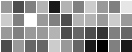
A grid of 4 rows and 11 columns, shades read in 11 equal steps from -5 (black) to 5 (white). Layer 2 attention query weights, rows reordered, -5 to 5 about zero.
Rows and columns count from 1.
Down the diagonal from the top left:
1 0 1 -1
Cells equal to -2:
5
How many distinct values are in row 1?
7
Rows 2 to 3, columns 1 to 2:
3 0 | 1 0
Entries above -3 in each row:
10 11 10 8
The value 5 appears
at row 2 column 3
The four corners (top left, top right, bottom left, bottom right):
1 4 -2 -4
